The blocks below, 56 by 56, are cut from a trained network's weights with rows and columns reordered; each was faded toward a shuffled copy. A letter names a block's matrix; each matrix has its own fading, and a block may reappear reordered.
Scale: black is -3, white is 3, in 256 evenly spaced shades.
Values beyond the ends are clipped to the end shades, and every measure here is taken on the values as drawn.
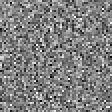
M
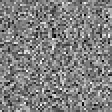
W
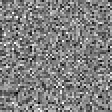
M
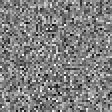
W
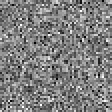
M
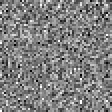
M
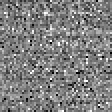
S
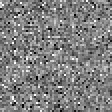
S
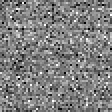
S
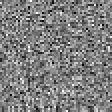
W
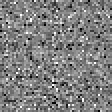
S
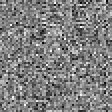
M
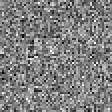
M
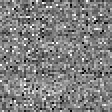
S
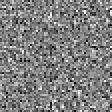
W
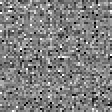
S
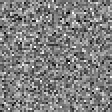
M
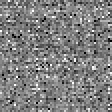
S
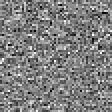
W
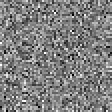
M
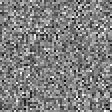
M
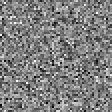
W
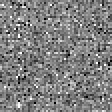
S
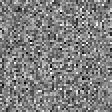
W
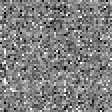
S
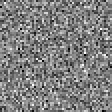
M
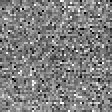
S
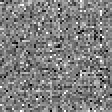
S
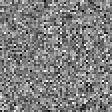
W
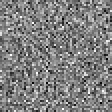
M
